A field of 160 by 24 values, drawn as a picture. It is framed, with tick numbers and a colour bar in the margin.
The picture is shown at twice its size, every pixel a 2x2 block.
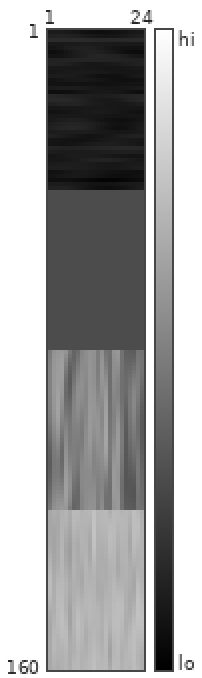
The table splits into 4 rows of 1 panel. Panel 1,1: very low, streaked across, faint in contrast. Panel 2,1: low, flat. Panel 3,1: middling, streaked downward. Panel 4,1: high, streaked downward, faint in contrast.
